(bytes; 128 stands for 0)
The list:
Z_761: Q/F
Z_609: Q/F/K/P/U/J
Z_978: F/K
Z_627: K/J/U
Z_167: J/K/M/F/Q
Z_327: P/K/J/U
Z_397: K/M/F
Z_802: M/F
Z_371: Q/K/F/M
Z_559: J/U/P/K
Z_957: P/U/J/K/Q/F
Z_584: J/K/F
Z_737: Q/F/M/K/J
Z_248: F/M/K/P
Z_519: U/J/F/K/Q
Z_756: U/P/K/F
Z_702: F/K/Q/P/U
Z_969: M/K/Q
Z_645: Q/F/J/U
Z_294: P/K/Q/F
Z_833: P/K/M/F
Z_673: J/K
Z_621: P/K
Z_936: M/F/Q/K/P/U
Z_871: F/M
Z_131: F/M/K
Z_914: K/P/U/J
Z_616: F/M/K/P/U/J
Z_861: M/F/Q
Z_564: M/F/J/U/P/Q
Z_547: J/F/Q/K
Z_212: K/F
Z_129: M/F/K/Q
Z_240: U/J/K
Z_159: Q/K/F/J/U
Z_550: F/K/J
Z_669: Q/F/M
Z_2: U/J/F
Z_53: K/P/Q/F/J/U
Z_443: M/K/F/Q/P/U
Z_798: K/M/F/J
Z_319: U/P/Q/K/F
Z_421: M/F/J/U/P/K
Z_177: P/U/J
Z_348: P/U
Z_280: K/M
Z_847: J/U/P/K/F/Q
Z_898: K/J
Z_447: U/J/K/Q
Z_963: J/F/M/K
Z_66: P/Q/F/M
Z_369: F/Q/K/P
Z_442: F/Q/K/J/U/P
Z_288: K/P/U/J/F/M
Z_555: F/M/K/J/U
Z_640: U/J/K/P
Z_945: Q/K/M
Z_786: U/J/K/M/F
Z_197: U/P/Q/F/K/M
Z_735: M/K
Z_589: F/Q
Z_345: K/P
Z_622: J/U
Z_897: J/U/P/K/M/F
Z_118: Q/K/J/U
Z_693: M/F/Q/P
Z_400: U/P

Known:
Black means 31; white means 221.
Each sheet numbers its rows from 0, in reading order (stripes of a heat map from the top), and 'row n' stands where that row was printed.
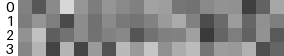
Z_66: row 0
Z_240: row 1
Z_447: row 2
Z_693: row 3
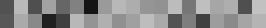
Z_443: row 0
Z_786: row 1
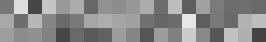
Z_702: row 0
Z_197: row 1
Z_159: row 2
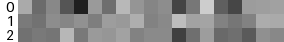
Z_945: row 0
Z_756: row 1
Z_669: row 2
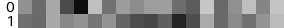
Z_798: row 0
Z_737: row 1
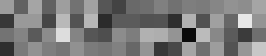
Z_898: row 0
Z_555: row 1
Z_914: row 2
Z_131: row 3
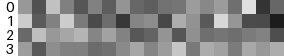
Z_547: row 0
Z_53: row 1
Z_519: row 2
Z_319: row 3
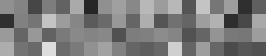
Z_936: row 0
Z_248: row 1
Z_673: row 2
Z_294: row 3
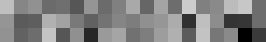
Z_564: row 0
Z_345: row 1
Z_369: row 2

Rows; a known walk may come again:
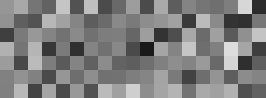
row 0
Z_622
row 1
Z_345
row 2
Z_131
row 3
Z_442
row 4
Z_547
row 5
Z_240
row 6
Z_693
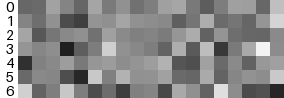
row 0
Z_584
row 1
Z_280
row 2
Z_621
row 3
Z_897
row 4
Z_871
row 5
Z_397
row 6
Z_53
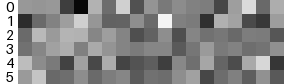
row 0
Z_167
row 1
Z_288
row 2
Z_519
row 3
Z_978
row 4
Z_118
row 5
Z_447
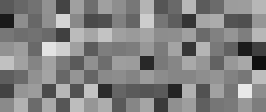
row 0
Z_371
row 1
Z_616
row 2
Z_833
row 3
Z_609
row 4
Z_645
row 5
Z_212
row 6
Z_555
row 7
Z_129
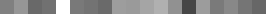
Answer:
Z_177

